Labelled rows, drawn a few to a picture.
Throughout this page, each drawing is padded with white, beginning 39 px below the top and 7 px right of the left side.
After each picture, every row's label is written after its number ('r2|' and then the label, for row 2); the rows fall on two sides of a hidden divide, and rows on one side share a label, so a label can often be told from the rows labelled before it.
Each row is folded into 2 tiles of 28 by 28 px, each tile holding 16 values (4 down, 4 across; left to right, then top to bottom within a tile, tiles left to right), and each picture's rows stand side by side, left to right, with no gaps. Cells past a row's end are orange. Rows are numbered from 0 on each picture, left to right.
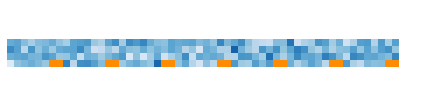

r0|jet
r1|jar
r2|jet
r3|jet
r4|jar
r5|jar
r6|jar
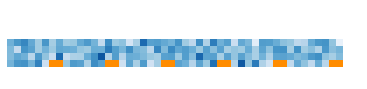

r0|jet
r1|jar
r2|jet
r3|jar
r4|jet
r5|jet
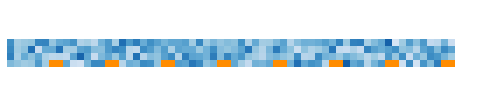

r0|jet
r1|jar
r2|jet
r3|jar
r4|jar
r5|jet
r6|jet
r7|jet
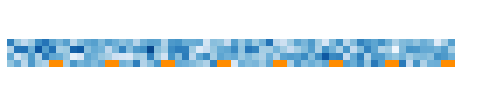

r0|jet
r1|jet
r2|jet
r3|jar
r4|jet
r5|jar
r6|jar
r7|jar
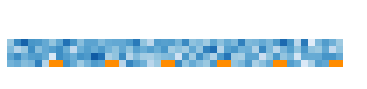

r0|jet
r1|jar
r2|jet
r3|jar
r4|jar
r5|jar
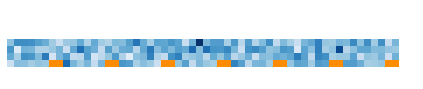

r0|jet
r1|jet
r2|jet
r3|jet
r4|jet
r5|jet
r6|jet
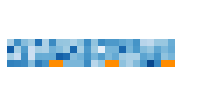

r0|jar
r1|jet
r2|jar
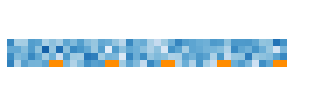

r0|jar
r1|jar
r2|jar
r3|jet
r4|jar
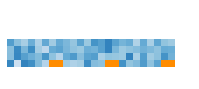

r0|jar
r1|jet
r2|jar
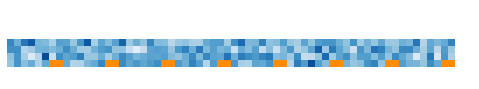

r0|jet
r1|jar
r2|jar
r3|jar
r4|jar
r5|jet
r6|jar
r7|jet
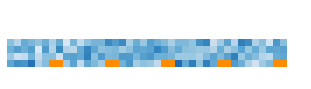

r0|jet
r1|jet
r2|jet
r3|jar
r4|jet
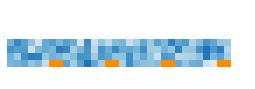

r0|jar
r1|jar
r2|jet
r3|jet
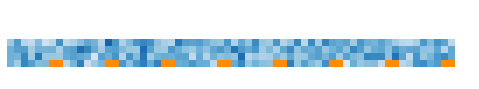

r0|jar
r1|jet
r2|jar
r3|jet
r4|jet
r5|jar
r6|jet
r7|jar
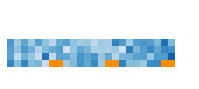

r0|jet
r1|jar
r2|jar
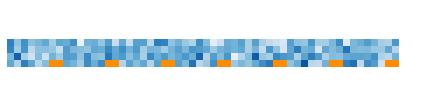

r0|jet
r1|jar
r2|jet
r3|jar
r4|jar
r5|jar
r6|jet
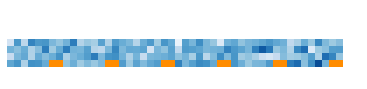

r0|jar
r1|jar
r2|jar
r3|jar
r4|jet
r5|jar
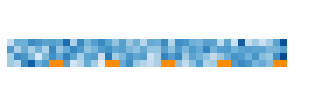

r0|jar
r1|jet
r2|jet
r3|jet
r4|jar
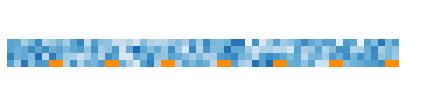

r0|jar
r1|jet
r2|jar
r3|jet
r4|jar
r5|jet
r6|jar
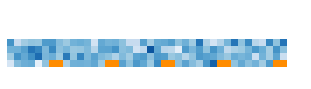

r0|jet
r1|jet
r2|jar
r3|jar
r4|jet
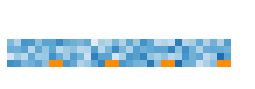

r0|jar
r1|jar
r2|jar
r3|jar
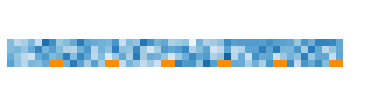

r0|jet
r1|jet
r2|jet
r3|jar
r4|jet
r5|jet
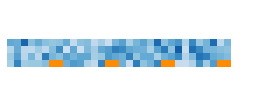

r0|jet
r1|jar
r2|jar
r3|jet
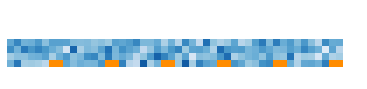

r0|jet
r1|jar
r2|jar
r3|jet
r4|jar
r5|jet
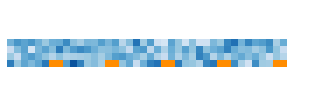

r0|jar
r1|jet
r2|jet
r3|jar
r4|jet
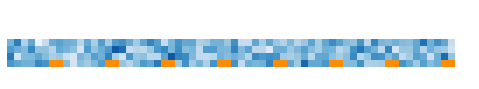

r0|jar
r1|jar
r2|jar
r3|jet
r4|jar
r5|jar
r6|jet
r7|jar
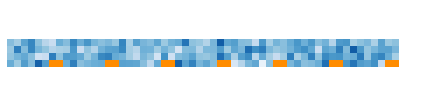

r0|jar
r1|jar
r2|jet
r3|jar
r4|jet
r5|jar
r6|jar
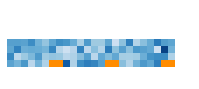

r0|jet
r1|jar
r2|jar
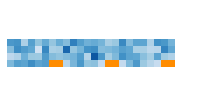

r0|jar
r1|jet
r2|jet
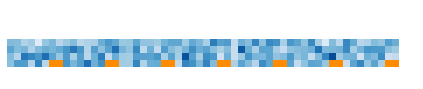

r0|jar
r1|jar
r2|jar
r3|jet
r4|jar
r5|jar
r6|jet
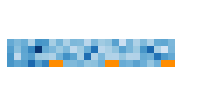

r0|jet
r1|jet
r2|jar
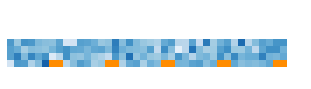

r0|jet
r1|jet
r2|jet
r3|jet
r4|jar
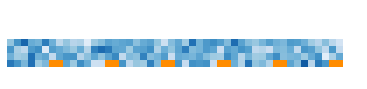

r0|jet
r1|jet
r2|jar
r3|jet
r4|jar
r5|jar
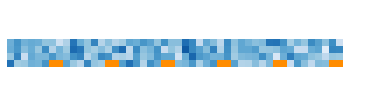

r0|jar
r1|jar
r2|jar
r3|jar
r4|jet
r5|jet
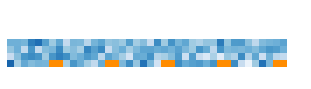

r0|jar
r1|jet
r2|jet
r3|jet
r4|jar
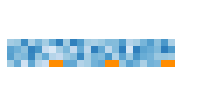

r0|jet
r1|jar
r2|jet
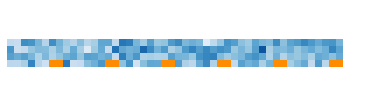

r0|jet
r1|jar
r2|jet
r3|jar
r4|jet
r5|jet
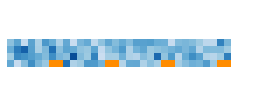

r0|jar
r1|jar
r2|jet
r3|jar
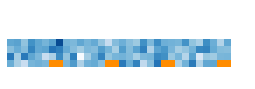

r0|jet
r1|jet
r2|jar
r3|jet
